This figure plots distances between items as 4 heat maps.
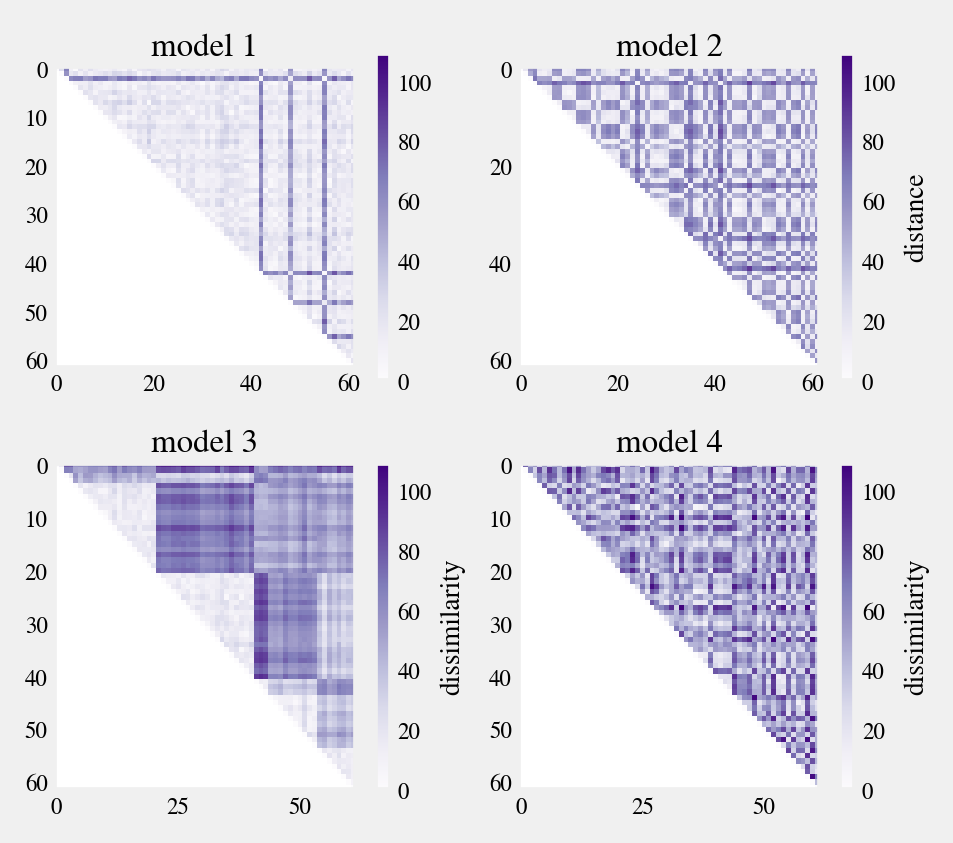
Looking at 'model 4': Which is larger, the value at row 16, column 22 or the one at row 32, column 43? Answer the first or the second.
the second
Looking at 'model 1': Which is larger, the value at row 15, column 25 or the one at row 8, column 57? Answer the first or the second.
the first
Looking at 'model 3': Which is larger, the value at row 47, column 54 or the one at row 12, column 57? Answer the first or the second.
the second
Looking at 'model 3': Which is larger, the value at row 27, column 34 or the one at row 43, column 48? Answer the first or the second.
the second
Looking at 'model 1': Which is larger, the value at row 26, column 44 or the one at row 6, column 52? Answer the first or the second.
the second
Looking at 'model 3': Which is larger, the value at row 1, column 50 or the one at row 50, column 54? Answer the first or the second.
the first
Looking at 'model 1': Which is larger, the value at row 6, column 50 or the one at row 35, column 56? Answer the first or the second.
the second
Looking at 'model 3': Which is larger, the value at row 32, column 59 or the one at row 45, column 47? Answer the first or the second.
the first
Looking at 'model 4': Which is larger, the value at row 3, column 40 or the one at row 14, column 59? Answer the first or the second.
the second
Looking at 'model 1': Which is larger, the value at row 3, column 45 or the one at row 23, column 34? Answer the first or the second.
the second
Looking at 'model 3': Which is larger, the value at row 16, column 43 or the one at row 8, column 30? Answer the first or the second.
the second
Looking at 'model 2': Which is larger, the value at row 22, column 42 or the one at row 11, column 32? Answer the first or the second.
the second
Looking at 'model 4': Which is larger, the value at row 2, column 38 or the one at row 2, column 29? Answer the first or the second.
the second
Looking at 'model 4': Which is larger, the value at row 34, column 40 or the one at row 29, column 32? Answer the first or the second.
the first
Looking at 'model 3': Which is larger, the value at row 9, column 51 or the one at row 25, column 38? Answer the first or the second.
the first
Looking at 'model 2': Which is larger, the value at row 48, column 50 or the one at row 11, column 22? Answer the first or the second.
the first
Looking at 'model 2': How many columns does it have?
62
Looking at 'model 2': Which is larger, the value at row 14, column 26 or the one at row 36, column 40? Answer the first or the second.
the second
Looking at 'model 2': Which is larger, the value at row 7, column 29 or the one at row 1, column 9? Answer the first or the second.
the first
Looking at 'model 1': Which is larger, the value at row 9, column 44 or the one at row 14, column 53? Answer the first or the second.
the first
